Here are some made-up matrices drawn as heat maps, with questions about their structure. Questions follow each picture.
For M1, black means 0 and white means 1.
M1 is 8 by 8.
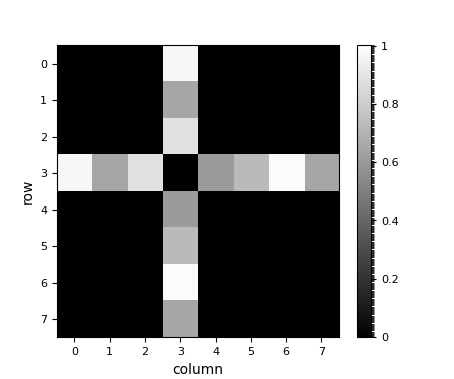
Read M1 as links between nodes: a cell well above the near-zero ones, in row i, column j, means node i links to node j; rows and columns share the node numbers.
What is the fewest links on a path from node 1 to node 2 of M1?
2
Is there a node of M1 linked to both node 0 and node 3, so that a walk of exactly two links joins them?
no
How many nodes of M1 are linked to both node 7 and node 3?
0
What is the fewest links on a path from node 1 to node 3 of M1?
1
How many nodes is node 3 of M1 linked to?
7
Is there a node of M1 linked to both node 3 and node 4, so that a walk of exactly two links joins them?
no
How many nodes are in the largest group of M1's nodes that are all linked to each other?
2
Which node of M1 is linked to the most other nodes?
node 3
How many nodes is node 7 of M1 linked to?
1
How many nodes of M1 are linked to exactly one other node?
7
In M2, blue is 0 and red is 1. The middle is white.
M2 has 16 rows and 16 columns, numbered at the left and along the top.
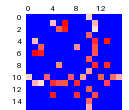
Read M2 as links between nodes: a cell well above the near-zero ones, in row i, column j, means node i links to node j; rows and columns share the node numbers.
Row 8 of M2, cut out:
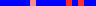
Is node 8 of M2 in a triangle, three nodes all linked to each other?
yes
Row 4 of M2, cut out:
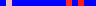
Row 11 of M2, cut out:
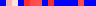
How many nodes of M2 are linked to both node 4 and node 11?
2
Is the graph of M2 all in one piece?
no
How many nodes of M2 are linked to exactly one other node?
7
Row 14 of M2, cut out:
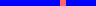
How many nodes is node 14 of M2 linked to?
1
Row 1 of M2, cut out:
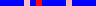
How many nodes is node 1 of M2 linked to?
3
